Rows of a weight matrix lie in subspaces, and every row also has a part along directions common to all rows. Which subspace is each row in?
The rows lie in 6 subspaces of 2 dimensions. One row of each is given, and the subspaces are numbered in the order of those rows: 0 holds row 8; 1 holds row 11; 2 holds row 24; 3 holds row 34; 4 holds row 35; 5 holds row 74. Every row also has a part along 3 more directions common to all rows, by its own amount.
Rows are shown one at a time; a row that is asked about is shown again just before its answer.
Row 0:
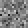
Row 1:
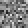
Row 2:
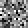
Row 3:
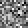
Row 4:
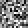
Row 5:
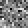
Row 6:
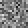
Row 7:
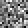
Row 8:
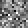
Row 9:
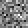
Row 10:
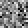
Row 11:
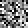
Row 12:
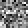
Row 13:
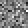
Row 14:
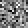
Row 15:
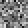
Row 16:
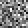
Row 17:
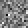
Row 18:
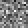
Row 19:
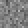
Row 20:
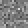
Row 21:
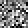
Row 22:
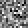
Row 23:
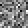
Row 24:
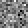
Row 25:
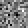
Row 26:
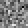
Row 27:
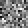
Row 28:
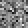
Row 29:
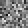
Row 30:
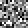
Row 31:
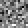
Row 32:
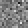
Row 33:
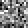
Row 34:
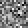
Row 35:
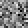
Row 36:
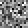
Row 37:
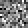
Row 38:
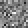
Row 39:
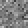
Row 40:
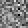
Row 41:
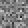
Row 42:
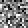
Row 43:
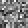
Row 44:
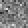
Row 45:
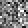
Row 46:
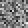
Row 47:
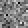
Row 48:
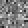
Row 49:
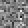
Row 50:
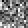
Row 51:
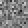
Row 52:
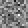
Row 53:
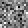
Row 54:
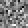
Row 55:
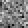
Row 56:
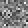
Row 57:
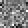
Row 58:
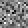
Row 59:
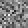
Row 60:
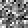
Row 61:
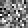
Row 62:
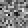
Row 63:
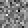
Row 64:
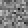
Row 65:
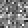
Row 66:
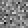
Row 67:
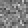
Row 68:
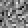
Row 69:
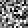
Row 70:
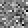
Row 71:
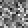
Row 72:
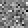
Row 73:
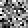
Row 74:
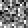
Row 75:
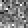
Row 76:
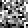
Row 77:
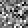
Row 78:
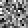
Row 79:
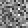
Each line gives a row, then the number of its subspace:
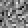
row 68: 5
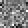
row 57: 1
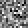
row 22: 3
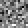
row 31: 5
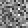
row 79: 3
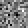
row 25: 4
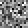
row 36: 3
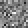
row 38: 1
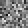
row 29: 0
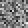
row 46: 1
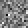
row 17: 4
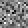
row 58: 2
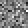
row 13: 1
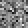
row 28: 1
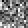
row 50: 5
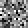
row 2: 0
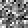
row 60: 4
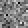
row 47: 0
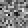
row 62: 4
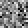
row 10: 4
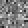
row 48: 4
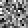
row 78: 0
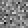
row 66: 2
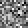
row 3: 3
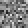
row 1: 2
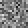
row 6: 1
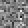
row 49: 2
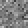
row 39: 4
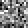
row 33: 5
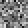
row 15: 2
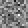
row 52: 3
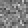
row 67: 0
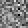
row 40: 3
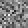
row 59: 2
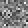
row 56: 1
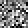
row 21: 1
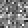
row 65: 4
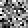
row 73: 0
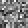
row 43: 2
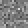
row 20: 3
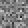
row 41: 2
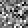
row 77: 3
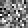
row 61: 0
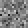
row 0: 0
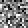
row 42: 4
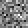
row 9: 3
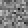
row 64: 2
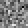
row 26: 5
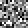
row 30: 3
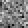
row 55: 5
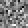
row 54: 5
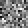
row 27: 0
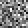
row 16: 3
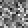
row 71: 4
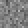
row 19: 5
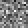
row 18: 2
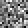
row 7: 4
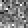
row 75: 5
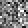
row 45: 4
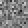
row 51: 3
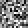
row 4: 3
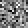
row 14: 1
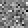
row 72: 1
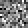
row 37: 0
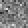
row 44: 5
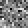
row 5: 0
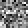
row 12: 2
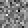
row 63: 5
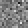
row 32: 0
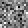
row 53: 2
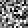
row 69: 3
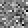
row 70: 1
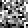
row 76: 5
